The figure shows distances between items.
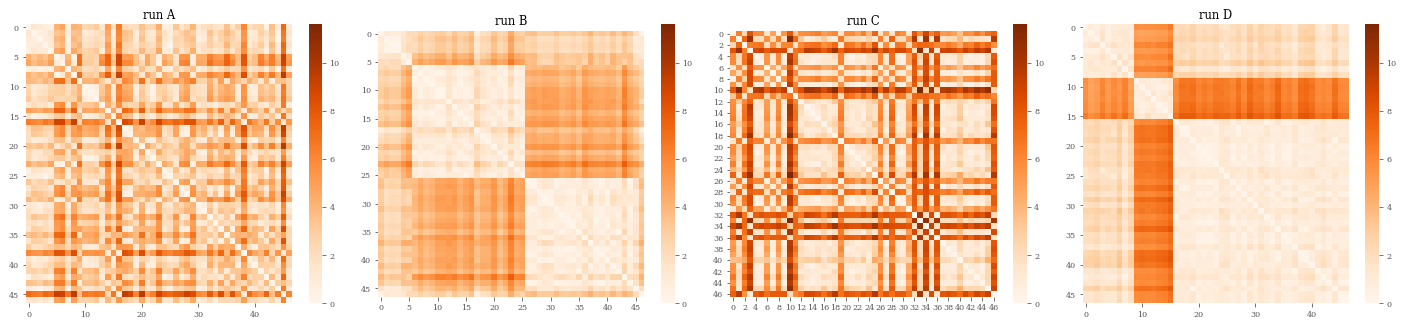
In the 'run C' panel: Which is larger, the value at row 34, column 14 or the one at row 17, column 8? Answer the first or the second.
the first
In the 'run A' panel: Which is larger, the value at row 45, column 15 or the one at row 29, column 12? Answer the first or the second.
the first
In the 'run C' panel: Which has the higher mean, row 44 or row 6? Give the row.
6
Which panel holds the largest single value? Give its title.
run C
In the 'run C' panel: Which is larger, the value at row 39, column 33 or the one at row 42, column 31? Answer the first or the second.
the second
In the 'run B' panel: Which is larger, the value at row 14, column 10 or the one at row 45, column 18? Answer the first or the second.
the second
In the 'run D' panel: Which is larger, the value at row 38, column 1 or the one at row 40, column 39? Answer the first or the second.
the first
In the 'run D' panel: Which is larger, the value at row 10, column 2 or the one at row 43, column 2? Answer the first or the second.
the first
